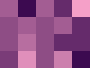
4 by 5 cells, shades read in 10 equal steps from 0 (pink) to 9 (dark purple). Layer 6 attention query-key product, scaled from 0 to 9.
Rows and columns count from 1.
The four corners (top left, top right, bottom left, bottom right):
4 0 6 9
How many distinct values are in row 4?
5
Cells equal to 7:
4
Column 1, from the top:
4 5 5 6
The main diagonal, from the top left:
4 4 5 2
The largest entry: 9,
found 2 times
